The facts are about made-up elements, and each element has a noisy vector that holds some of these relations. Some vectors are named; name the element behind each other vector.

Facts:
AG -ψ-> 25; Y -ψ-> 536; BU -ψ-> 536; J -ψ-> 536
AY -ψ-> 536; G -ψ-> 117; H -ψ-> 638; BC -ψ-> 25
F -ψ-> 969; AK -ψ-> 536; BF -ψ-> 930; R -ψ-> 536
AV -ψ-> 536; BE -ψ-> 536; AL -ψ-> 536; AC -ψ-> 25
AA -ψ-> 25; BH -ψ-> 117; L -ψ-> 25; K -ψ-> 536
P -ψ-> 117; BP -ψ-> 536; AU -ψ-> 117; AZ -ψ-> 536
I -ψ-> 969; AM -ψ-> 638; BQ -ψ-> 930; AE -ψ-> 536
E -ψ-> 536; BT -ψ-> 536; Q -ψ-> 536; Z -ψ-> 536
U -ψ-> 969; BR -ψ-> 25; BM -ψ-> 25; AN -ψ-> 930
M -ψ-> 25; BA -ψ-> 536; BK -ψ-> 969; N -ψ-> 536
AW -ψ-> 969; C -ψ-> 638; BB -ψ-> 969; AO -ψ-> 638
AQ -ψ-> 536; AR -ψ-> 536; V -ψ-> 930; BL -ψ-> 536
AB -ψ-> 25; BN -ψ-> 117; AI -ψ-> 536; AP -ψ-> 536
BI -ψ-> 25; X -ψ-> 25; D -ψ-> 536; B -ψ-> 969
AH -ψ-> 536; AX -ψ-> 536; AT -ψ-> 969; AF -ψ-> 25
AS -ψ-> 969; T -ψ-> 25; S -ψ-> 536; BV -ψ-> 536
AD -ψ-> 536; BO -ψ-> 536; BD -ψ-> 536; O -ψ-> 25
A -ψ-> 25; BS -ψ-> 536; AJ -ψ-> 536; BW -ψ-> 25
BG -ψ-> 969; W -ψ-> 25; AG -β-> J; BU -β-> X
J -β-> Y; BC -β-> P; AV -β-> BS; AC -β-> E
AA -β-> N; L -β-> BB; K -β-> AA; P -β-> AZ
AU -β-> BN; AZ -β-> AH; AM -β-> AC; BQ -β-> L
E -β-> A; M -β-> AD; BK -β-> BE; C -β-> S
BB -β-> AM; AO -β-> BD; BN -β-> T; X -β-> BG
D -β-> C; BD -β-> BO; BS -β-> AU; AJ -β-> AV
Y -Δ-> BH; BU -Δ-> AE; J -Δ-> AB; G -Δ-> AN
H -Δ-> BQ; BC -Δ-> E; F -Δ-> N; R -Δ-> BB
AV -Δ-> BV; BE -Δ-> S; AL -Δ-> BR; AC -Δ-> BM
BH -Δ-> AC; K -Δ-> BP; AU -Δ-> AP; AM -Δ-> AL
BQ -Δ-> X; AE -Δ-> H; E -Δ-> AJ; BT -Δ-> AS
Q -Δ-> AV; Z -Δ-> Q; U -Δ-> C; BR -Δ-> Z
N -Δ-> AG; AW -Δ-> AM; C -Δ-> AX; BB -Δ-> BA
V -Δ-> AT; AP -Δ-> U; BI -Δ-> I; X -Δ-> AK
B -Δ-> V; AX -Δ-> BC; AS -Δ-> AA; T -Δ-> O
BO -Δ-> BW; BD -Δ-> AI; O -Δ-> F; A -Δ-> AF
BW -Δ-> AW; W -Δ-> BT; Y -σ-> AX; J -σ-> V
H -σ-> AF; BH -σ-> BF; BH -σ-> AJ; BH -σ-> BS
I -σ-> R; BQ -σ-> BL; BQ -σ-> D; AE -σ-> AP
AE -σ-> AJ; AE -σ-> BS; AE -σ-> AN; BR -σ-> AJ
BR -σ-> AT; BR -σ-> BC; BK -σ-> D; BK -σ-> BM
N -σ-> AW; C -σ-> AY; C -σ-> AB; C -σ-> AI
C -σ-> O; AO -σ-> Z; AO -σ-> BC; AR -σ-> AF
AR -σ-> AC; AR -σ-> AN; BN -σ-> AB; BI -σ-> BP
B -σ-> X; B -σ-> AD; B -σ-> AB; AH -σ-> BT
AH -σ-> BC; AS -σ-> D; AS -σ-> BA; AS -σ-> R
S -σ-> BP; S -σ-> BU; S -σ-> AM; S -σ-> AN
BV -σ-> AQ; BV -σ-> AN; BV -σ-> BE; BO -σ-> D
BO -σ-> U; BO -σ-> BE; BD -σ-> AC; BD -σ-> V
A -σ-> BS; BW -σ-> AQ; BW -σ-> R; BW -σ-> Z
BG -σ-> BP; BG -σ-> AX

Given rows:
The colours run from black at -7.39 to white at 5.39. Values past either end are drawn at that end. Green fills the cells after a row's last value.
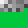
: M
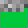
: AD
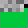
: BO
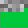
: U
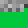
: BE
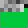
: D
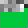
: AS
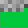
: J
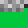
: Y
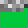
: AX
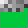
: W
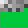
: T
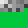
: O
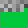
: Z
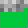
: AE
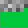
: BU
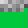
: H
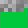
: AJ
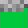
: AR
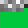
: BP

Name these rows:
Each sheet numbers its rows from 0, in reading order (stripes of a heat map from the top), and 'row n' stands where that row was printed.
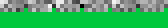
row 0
L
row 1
BK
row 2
BW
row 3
F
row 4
AB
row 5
AH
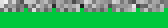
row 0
BR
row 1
AM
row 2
R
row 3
V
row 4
I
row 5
AT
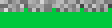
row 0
BB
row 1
BS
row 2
BV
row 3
Q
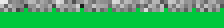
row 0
AC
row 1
N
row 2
BQ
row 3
AU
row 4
AN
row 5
AW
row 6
BF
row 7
AV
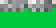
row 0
C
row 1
A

